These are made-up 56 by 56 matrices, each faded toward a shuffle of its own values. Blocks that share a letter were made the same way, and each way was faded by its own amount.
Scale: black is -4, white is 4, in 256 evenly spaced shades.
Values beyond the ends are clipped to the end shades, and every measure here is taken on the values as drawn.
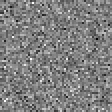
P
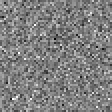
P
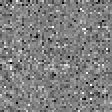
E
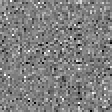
E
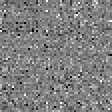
E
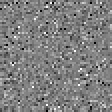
E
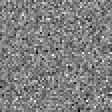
P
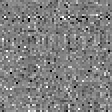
E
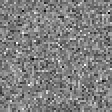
P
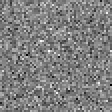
P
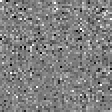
E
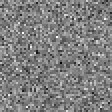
P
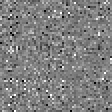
E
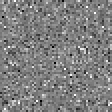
E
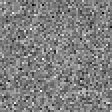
P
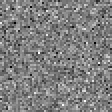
P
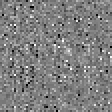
E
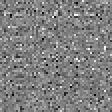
E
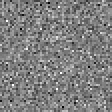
P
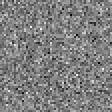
P
